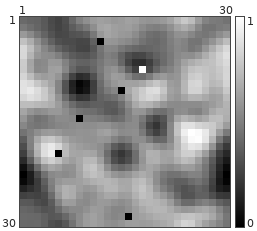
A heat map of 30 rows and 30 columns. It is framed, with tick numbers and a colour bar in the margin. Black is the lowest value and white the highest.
The texture is blotchy. No single row or column stands out from its neighbours. Six lone cells stand out: one far higher and five far lower than their neighbours. The ninth with the highest average is the middle right.
